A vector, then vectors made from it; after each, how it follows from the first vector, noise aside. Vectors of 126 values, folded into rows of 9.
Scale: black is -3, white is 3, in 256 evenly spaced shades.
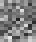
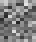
reversed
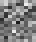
reversed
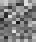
reversed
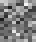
reversed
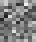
reversed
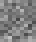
shrunk
